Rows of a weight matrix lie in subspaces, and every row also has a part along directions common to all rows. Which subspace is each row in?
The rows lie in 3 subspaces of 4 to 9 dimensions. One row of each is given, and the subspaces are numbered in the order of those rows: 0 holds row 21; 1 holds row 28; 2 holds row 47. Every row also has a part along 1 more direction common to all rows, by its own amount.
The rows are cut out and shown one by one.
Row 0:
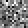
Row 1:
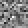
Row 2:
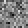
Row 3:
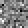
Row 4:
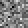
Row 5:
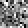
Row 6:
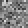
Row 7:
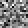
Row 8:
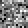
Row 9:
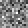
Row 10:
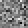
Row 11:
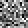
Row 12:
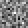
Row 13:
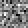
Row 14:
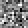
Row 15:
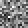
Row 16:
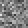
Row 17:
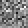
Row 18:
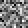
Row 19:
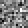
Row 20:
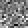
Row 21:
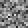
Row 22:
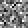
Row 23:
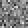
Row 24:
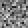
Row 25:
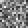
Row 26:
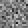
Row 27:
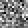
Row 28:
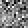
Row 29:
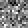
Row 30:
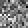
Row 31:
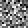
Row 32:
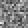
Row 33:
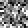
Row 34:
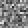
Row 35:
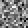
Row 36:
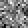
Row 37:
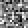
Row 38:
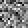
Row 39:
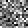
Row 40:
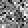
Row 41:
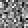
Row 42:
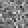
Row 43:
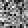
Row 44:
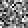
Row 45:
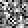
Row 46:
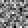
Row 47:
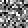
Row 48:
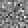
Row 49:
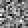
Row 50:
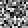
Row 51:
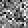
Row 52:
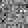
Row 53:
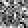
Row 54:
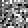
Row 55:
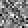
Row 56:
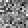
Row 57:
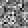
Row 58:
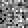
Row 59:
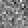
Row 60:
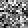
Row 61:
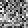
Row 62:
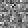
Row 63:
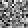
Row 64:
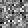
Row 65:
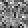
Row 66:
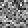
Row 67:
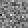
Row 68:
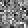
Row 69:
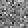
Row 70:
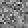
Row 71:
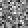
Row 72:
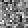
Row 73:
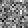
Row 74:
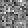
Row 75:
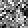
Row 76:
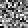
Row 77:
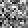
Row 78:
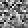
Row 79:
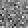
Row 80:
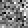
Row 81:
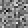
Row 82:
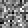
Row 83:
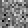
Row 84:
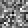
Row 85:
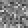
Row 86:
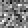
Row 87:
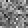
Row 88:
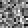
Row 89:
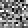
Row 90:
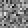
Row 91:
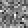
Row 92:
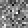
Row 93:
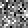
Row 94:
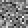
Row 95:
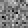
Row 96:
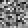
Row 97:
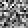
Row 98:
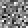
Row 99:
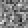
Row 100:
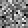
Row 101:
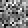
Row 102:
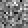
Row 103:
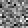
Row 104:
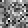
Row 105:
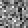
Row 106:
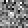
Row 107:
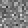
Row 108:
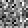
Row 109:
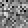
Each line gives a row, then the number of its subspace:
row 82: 2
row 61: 0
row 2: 0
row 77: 0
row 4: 0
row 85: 1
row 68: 1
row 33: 1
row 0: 1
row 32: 2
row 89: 1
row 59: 1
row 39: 0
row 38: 2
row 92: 1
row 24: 0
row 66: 0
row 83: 2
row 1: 2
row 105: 0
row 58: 2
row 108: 0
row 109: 2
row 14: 2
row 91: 1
